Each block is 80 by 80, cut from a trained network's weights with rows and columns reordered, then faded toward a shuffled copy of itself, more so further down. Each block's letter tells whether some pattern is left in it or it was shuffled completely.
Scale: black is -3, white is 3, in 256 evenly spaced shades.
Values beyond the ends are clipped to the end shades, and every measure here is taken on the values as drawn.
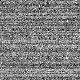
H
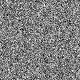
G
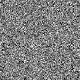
H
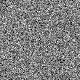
G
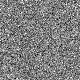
G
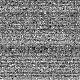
H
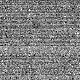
H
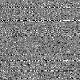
H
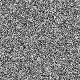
G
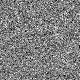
G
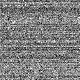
H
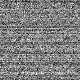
H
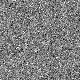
G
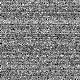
H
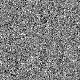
H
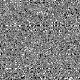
H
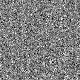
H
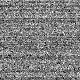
H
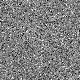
G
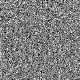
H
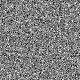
G
